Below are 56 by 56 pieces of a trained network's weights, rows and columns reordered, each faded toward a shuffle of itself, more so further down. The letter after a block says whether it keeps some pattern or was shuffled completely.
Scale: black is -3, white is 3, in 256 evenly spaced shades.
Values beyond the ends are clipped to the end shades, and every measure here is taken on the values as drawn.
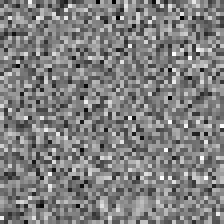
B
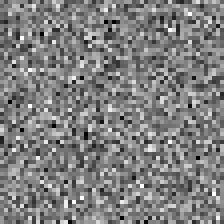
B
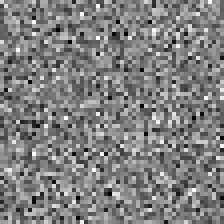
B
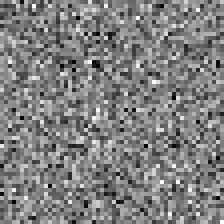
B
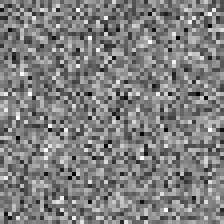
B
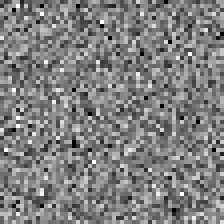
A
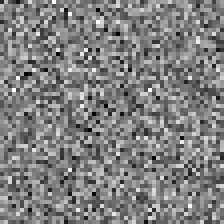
A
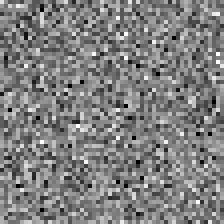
A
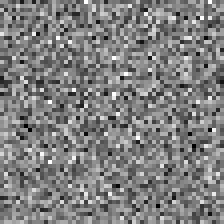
B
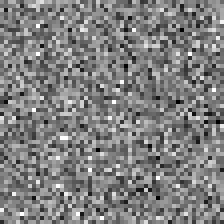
A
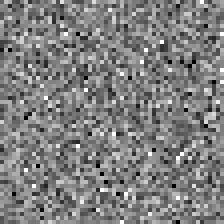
A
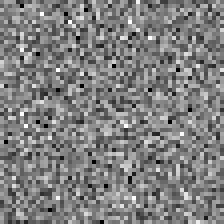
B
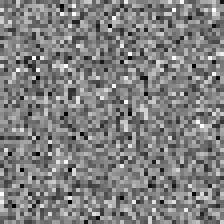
B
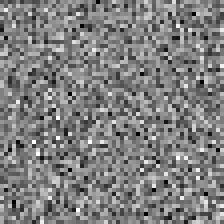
A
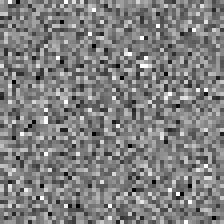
A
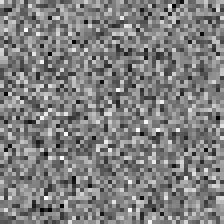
A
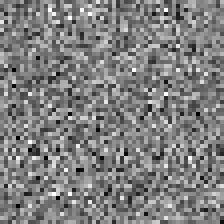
B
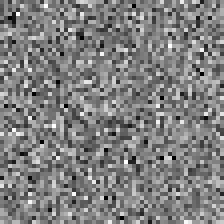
B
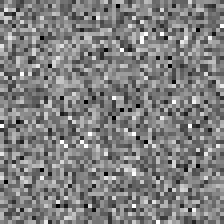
B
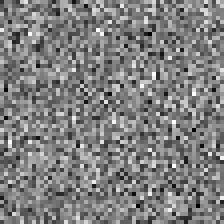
B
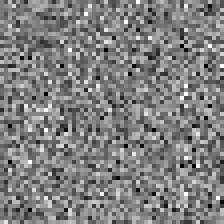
B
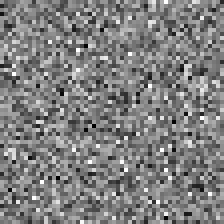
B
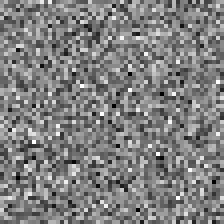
A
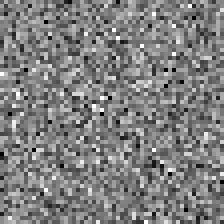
A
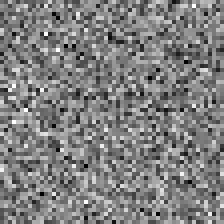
B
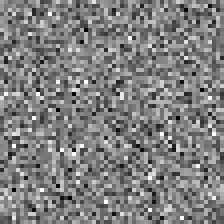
B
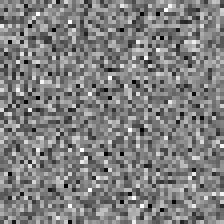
A
